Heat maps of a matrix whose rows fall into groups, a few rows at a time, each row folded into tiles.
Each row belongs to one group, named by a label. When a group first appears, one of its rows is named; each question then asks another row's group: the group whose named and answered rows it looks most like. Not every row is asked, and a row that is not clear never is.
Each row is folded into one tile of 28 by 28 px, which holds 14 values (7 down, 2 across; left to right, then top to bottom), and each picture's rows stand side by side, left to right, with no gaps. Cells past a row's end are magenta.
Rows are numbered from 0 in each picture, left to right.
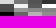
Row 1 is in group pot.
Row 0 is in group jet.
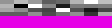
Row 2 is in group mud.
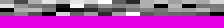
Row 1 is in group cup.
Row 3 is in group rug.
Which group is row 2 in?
rug
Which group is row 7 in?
cup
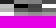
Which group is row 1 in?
pot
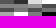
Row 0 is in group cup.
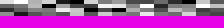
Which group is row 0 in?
rug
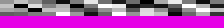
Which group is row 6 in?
jet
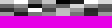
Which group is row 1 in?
mud
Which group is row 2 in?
pot
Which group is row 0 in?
rug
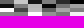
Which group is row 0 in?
mud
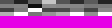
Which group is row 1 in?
mud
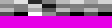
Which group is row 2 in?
cup
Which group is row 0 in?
cup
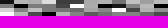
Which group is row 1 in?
cup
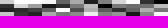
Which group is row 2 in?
mud
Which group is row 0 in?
rug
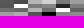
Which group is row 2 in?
mud
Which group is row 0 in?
pot
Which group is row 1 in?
cup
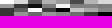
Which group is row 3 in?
cup
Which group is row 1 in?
mud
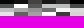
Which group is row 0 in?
pot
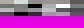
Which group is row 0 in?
cup
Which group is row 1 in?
jet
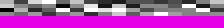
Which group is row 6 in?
pot
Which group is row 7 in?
mud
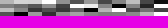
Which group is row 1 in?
rug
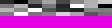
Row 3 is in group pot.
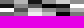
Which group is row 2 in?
jet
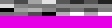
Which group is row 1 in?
cup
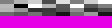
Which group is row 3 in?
rug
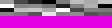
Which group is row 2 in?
mud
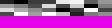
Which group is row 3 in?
mud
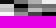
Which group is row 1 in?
cup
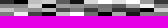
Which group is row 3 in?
rug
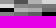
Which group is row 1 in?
cup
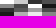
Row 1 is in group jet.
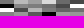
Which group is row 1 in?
cup
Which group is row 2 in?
pot
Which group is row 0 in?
mud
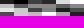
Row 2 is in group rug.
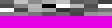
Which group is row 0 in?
mud
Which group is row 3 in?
pot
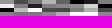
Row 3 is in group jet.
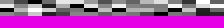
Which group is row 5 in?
cup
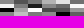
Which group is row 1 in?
mud
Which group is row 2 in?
jet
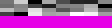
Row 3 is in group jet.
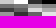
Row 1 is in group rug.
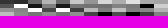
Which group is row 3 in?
cup
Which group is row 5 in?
jet
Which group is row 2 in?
mud
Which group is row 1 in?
mud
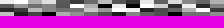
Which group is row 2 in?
pot
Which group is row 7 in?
mud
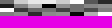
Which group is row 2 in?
rug
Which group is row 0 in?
mud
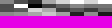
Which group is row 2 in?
rug
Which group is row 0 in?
pot
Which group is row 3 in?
rug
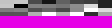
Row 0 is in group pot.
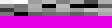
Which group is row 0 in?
rug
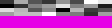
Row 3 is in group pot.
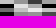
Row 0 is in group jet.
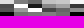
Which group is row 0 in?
jet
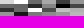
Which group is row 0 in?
rug
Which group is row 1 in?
mud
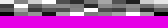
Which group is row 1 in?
rug
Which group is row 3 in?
mud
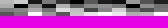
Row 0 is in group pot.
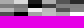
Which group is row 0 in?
cup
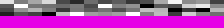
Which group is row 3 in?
pot
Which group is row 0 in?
jet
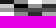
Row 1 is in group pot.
